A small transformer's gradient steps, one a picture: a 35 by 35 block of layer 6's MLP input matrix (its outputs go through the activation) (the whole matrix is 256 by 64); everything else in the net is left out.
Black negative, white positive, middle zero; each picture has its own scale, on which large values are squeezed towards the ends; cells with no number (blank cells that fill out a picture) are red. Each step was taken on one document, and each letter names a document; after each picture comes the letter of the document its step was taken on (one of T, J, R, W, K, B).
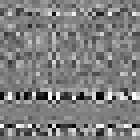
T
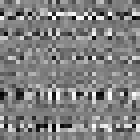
T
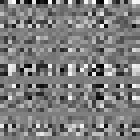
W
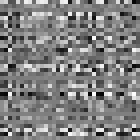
W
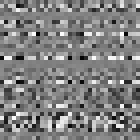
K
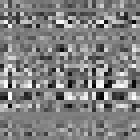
W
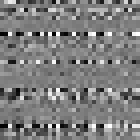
T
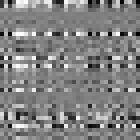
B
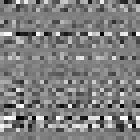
K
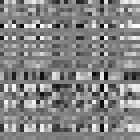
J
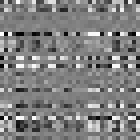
B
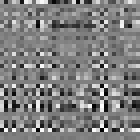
J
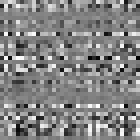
B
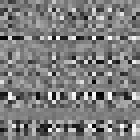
T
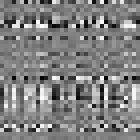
J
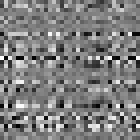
B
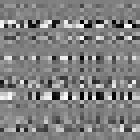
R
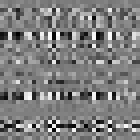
T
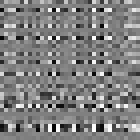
T
